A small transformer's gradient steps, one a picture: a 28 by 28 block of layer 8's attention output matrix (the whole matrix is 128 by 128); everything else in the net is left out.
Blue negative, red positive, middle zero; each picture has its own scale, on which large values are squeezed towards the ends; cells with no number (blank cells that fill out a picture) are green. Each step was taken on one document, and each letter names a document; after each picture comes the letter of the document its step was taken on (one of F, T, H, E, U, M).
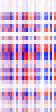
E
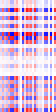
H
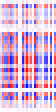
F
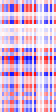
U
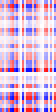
H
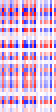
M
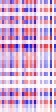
M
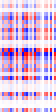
E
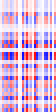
F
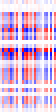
E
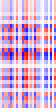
E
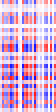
U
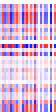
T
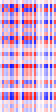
U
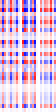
M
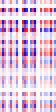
M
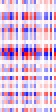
E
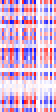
U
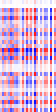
T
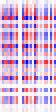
F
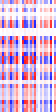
M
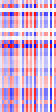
T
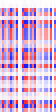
E
